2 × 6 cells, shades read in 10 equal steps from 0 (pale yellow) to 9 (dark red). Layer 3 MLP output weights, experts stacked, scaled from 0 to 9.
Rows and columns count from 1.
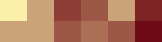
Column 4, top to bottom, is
6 5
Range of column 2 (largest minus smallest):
0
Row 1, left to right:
0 3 7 6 3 8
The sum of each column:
3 6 13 11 9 17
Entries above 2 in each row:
5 6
